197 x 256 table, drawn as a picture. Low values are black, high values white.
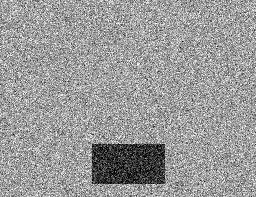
Stripes: none. Odd patch: lower, in the bottom middle. Ninth with the lowest average: bottom middle.
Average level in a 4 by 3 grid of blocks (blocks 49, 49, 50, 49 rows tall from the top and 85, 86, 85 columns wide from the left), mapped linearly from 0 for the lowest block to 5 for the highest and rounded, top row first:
555 | 555 | 545 | 505
